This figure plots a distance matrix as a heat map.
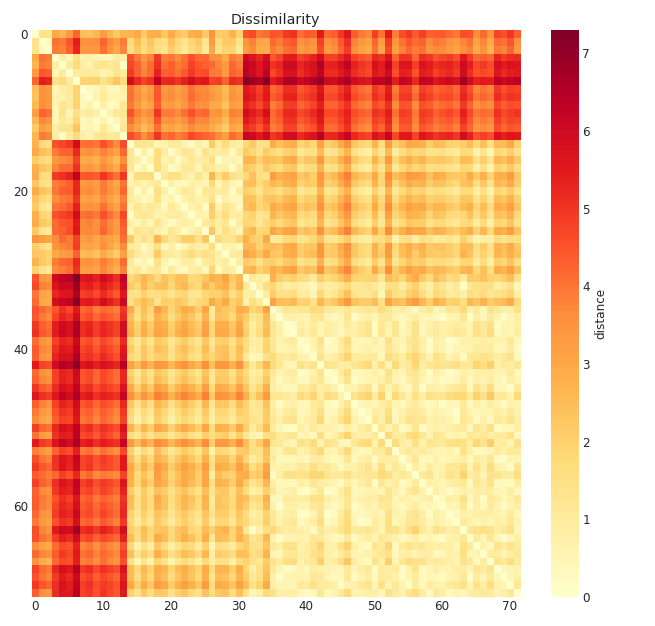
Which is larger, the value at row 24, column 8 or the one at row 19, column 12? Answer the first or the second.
the first
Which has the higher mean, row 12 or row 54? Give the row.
12
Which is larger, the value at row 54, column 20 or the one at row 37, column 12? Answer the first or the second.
the second
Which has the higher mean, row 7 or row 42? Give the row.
7
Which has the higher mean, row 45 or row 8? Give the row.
8
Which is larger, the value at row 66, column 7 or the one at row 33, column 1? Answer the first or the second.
the first
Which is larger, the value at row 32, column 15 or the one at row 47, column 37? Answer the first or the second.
the first
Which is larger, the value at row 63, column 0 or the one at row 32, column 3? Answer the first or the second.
the second
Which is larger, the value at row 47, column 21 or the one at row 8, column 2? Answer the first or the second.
the second
